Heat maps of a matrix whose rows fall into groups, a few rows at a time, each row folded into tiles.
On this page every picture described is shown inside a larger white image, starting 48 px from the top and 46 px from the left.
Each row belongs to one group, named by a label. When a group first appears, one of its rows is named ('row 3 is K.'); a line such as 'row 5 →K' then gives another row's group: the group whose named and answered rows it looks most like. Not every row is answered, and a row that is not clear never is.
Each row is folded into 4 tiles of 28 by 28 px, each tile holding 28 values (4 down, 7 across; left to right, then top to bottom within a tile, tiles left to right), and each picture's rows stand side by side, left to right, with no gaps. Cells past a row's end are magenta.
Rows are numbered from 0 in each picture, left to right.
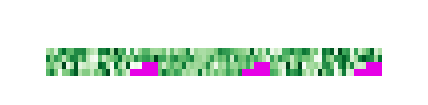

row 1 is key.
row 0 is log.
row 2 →log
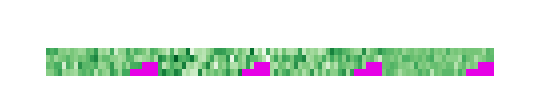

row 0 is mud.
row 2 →key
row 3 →mud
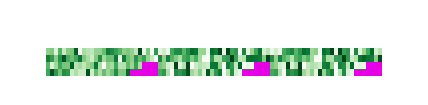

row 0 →key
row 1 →log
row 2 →log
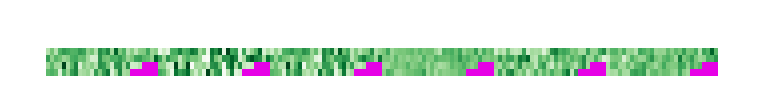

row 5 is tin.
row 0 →log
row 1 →log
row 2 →log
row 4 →key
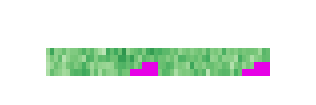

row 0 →tin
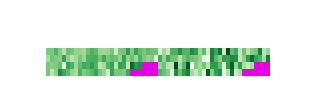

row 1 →log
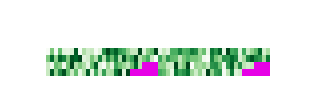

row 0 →key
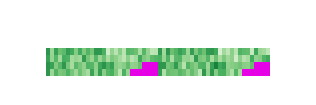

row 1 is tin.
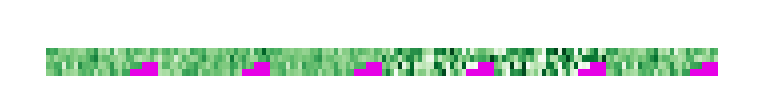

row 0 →mud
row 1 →tin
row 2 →mud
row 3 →log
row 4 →log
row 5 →mud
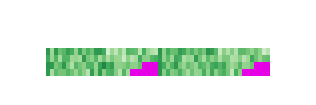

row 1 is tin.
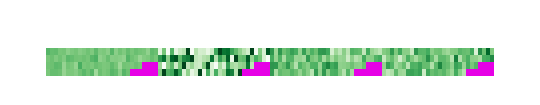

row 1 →key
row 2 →tin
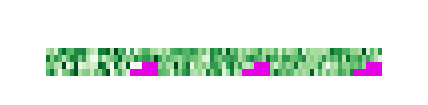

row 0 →log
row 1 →log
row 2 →key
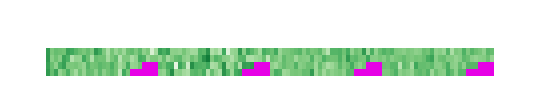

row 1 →mud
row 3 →mud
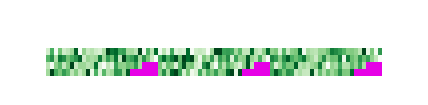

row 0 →key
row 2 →key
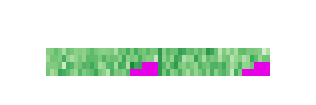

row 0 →mud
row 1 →tin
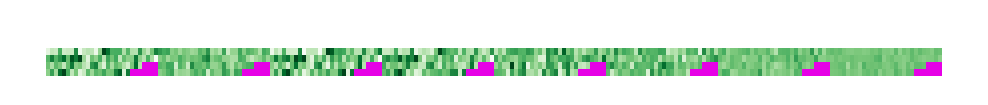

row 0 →key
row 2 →key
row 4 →log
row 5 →tin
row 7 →mud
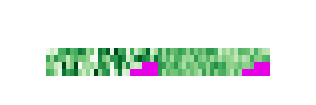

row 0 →log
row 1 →tin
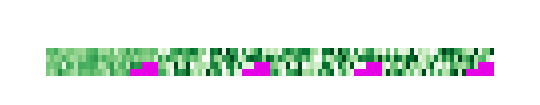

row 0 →mud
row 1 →log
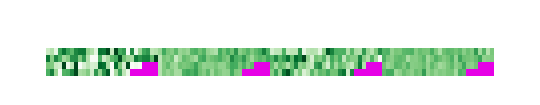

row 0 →log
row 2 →key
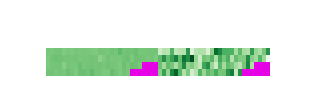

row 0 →mud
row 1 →key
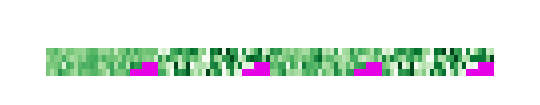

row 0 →mud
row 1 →log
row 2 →mud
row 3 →log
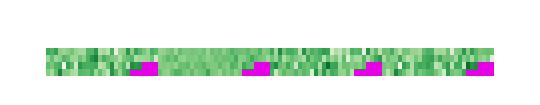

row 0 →mud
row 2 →tin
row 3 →mud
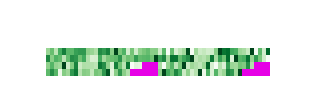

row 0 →log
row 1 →key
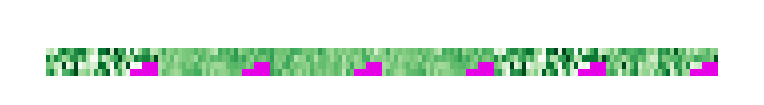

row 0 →log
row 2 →tin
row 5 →log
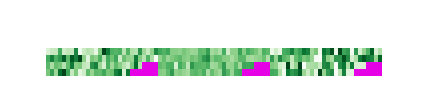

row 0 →key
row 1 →mud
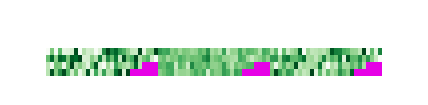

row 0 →key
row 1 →mud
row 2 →key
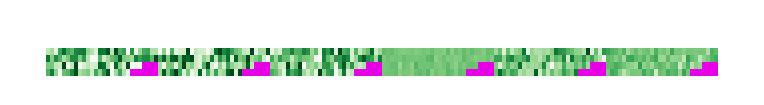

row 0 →log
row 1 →key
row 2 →log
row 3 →mud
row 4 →key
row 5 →mud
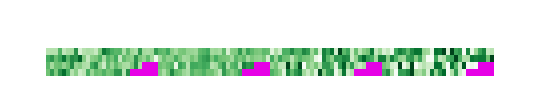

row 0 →key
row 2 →log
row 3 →log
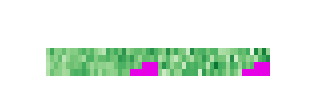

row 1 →tin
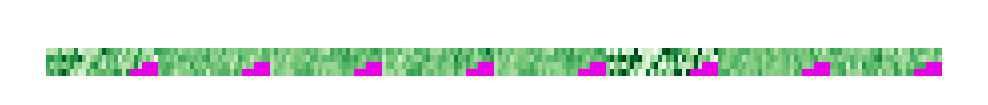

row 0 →key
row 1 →mud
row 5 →key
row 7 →mud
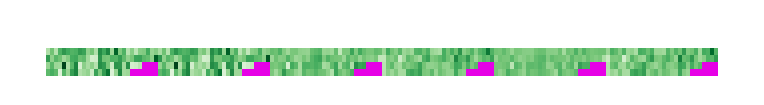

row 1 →log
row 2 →mud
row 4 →mud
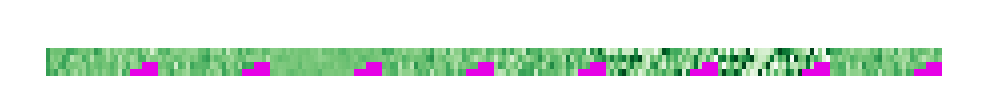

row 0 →tin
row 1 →mud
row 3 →mud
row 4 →tin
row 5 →key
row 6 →key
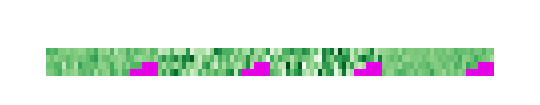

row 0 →mud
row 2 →log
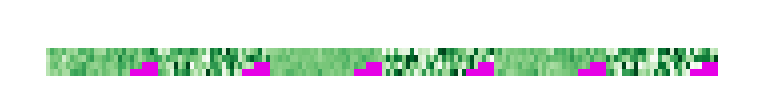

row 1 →log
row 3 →key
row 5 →log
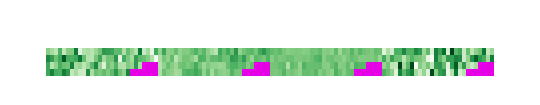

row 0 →key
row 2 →mud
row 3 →log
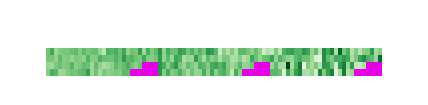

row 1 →tin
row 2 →log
